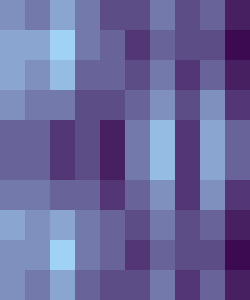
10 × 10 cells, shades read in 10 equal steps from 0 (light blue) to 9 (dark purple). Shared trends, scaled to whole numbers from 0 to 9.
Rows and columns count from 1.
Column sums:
32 37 30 49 61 56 34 65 42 74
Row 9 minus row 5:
-2 -2 -7 -2 -3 3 4 -1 4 4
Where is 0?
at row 2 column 3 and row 9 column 3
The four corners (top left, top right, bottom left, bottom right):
3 8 3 8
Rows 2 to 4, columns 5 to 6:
5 7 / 5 6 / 6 5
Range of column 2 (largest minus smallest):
3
